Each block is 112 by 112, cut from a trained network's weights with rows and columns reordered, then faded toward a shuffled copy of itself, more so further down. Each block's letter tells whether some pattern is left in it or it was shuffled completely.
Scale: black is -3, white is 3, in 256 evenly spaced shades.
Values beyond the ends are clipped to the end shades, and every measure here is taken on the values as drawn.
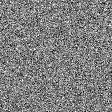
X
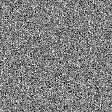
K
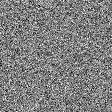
X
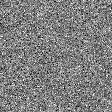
X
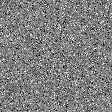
X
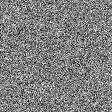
X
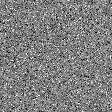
X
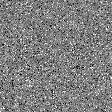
K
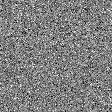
X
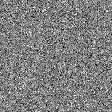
K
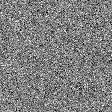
X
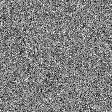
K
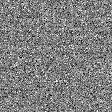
K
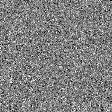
K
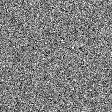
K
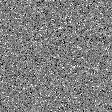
X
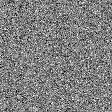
X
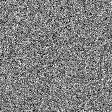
X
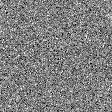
X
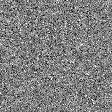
X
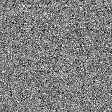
K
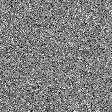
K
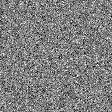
X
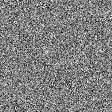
X
